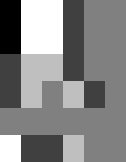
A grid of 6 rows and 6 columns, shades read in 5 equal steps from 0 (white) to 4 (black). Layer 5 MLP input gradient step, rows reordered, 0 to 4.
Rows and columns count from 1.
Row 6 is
0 3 3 1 2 2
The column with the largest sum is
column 1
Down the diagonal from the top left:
4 0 1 1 2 2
